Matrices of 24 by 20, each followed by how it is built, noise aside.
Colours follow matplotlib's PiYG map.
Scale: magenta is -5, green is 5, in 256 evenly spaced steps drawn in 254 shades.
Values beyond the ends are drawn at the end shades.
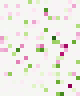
sparse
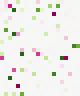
sparse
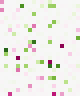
sparse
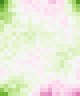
smooth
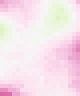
smooth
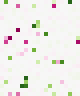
sparse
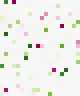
sparse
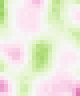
smooth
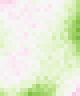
smooth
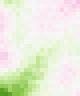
smooth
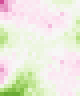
smooth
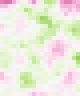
smooth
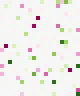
sparse
